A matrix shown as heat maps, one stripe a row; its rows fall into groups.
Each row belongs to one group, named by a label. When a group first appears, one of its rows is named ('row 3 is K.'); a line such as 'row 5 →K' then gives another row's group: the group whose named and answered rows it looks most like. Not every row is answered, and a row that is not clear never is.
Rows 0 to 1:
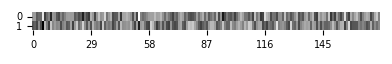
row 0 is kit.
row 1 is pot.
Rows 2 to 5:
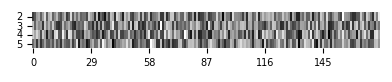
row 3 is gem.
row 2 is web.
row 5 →pot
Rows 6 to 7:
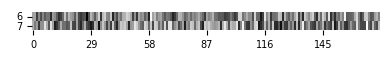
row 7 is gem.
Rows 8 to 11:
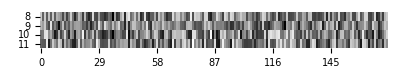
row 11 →web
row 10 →web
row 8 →gem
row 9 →kit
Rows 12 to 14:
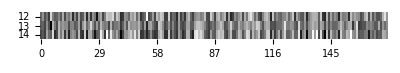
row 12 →pot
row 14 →pot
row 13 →pot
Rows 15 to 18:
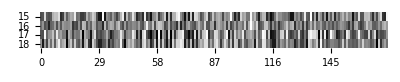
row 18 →gem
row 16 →pot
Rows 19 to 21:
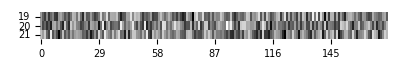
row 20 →gem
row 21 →kit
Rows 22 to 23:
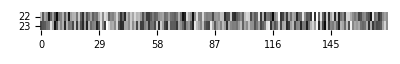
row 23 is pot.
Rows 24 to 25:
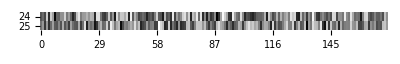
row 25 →pot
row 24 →web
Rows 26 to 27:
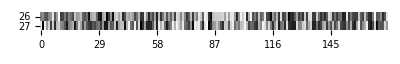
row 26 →gem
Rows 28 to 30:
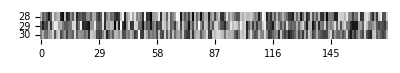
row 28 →gem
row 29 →gem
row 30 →gem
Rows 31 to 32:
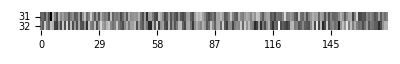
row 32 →pot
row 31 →pot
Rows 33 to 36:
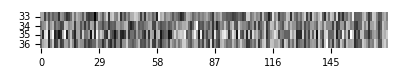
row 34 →web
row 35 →web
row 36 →web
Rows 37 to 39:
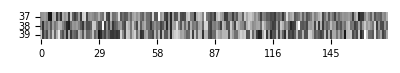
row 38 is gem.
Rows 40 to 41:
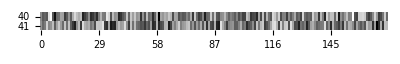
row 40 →kit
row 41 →web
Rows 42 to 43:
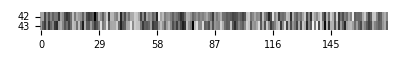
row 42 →kit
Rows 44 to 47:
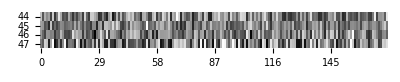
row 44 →gem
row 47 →web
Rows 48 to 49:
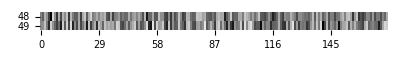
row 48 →pot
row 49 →pot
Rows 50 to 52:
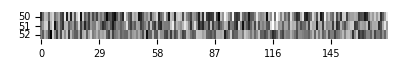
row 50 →web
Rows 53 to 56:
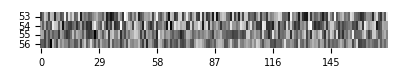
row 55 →kit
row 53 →web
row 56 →pot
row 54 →gem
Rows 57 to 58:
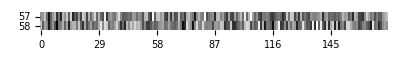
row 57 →pot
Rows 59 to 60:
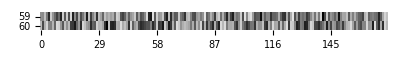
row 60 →web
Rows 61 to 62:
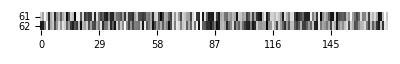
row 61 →web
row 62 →web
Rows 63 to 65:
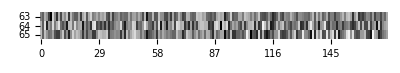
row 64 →gem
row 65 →kit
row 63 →pot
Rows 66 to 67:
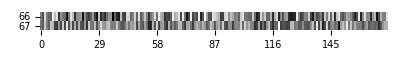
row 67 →pot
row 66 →gem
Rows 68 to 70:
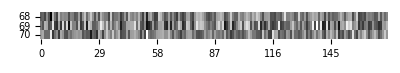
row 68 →pot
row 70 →kit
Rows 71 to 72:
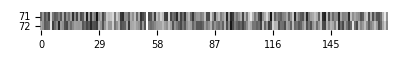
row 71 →pot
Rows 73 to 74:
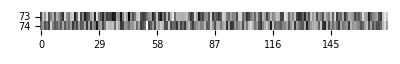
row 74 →pot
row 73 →web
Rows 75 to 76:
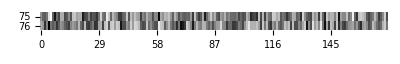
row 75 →kit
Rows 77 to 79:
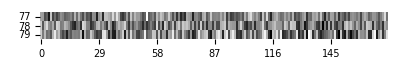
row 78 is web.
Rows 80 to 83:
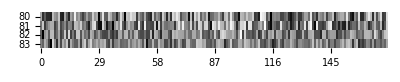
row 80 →gem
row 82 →web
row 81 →gem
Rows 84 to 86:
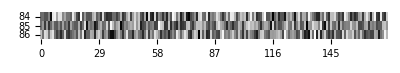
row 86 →web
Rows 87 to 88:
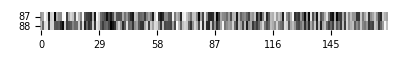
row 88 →web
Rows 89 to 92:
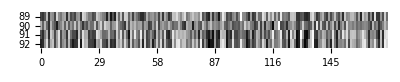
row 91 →web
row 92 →web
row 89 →web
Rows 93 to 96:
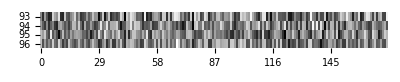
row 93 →gem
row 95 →kit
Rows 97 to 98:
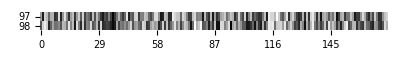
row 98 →web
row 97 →web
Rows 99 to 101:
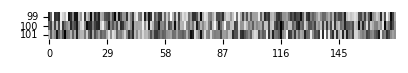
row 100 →gem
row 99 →gem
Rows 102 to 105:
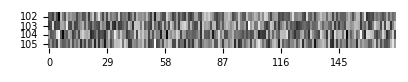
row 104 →kit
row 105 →pot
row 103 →gem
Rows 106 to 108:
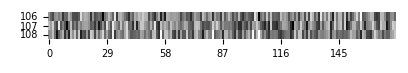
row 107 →kit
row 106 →kit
